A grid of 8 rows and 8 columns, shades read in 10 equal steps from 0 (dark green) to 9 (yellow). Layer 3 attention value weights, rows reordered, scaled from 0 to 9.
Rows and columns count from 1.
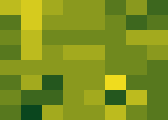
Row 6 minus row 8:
0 6 -5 0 0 2 -1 0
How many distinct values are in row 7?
7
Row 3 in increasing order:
4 4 4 4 4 6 6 7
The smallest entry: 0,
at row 8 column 2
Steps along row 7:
down same up up down up down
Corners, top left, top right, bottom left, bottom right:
7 2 3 3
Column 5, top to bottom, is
5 5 4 6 5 5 6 5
